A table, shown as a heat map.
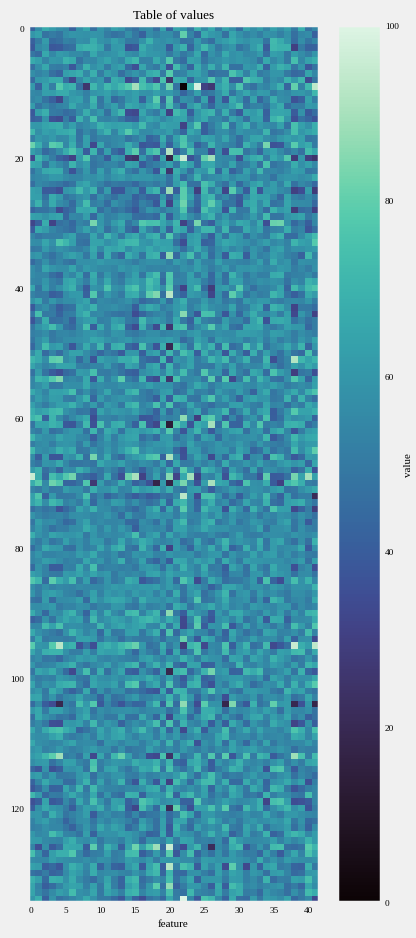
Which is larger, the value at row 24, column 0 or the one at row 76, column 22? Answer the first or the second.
the second
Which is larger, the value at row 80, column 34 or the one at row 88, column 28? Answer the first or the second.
the second
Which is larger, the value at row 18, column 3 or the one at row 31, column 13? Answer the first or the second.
the first
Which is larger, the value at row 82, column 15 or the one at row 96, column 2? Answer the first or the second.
the second
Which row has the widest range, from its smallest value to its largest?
9
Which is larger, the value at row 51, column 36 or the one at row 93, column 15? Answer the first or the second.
the second
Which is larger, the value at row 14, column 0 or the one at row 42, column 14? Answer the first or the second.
the second
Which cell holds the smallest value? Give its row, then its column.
9, 22
